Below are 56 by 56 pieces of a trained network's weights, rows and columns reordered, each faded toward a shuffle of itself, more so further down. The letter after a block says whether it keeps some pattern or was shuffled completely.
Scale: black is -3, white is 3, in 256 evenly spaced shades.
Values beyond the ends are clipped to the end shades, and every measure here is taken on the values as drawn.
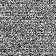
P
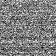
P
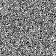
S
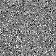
P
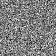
S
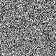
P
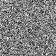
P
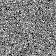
S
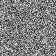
S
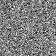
S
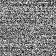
P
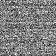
P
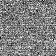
P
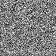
S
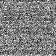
P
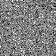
P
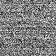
P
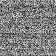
P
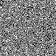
S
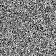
S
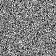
P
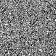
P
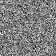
S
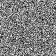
S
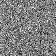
S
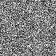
S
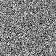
S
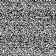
P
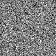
S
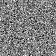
S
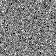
S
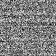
P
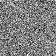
S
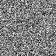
S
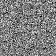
S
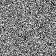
S
